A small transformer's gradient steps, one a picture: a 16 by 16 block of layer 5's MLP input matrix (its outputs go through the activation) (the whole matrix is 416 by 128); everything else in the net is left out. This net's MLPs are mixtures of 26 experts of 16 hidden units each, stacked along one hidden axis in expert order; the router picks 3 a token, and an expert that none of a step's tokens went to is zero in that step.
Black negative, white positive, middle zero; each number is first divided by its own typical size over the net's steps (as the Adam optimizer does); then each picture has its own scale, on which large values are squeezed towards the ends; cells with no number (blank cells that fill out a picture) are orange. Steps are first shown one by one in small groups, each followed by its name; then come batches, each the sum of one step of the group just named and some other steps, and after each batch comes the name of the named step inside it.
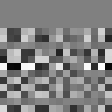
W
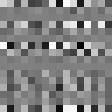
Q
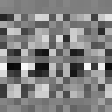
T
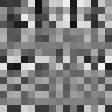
W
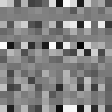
Q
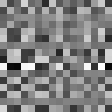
W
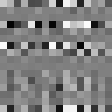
Q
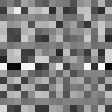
W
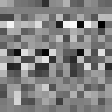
T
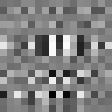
T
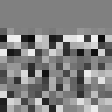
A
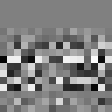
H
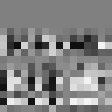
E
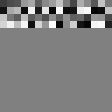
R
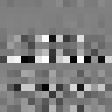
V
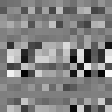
R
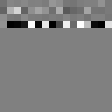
R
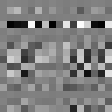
H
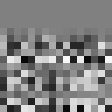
E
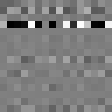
R
